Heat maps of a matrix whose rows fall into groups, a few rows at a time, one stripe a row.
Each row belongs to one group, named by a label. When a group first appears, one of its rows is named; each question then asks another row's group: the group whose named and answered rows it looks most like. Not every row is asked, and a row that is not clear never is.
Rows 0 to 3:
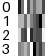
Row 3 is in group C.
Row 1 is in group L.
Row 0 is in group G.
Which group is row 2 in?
L
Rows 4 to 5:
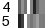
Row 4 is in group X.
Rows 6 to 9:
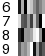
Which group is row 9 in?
C
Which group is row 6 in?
X
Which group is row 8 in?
G
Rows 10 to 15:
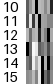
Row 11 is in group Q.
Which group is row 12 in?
L
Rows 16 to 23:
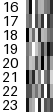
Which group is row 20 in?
C
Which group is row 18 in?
Q
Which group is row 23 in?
Q
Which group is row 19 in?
C
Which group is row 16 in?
G
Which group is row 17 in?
C
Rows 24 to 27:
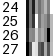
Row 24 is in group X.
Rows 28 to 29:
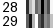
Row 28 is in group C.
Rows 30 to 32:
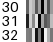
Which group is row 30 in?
C
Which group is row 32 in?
C
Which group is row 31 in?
Q
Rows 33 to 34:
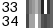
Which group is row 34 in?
X
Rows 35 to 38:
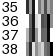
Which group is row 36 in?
L
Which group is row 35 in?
X
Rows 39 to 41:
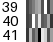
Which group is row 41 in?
Q
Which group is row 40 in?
G
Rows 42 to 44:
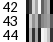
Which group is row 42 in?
G
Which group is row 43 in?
Q
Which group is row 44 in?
Q
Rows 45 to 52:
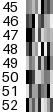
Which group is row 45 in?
C
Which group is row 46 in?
X
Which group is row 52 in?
Q
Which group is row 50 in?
X
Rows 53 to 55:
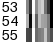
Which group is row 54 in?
G
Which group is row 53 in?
G
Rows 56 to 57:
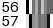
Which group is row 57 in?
L
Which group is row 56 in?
Q
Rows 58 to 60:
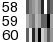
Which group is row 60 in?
Q
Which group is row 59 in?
L
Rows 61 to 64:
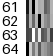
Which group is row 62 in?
Q
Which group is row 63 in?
G
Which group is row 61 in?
X
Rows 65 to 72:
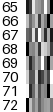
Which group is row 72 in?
Q
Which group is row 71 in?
L
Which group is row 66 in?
L
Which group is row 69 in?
L
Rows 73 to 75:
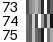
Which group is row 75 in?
C
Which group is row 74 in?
G
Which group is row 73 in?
C
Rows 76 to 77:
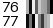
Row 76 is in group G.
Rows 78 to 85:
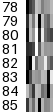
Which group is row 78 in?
X
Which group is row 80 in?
Q
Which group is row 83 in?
X
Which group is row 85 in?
Q
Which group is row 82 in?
G
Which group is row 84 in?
L
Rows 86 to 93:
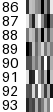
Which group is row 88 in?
C
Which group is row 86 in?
C
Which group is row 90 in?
C
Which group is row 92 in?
G
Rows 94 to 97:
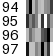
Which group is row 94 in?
G
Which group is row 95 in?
C
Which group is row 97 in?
C
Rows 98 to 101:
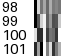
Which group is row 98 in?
Q
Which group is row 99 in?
X
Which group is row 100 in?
L
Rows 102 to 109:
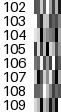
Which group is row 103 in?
L
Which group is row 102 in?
G
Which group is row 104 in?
L
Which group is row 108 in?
X
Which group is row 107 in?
L
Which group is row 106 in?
C
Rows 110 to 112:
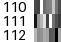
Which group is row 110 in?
G
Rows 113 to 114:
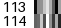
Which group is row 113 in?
X
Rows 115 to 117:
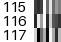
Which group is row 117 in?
L
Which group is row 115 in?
X
